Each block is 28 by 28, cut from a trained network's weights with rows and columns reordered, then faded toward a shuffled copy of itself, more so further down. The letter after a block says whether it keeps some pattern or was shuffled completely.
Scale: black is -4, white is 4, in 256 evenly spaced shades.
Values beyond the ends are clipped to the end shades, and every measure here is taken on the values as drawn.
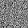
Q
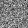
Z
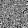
Z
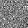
Q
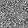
Q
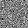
Q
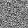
Q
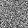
Z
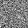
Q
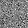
Z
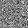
Q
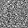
Q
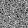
Z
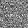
Q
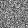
Z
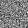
Z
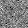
Z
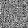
Q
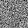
Z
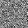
Q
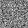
Z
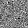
Z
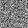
Q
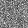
Z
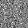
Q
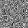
Q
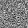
Q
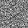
Q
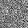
Q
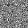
Q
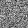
Z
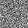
Z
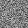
Q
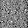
Q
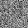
Q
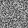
Z
